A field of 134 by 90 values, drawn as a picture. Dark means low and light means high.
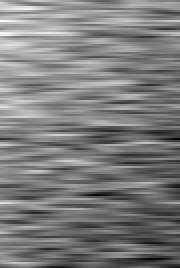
The grain runs across in streaks. Neither half mirrors the other. The values follow a bell shape. The ninth with the lowest average is the bottom right. The field climbs toward the top left.
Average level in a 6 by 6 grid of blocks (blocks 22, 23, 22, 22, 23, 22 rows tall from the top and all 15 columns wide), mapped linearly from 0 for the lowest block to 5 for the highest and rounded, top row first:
5 4 4 3 3 2 | 4 3 3 3 2 2 | 4 3 3 2 2 1 | 3 3 2 2 1 1 | 2 2 2 1 1 1 | 2 1 1 1 0 0
